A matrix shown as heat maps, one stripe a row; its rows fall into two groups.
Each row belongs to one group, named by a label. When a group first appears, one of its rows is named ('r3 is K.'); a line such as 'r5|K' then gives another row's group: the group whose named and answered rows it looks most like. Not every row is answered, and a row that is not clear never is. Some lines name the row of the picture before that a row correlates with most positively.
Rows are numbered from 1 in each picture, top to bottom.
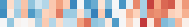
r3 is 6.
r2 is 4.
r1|4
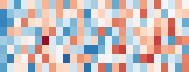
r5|6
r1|6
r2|6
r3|4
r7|6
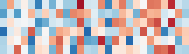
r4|6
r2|6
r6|4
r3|4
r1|4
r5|4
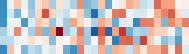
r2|4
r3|6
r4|4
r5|6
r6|4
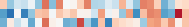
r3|4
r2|6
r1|6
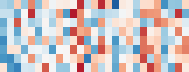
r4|6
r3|4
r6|6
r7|6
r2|6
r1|6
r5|6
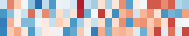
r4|4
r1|4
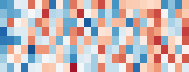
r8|6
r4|6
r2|6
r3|4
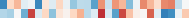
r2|6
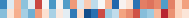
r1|6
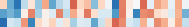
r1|6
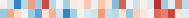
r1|6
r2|4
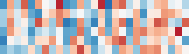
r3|4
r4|4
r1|4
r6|6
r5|4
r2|4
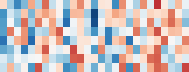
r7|6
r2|4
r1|6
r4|4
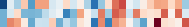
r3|4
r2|4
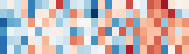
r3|6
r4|4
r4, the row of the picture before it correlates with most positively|2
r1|4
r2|4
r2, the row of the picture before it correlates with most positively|1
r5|6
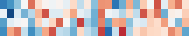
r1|6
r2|6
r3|4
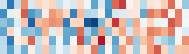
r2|4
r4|4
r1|4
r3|4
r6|6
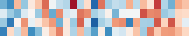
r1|6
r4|4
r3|4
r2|6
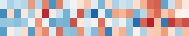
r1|6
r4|4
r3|6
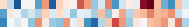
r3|4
